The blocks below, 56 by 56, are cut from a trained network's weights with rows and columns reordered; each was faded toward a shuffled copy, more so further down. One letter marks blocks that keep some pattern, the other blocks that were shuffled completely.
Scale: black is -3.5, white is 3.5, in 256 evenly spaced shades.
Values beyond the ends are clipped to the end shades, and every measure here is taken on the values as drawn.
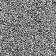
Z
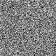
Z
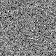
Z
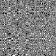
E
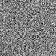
E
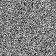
Z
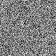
Z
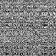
E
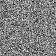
Z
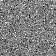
Z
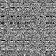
E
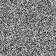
Z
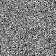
E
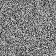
Z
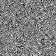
Z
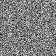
E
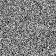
Z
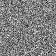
Z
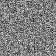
E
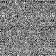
E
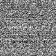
E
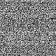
E
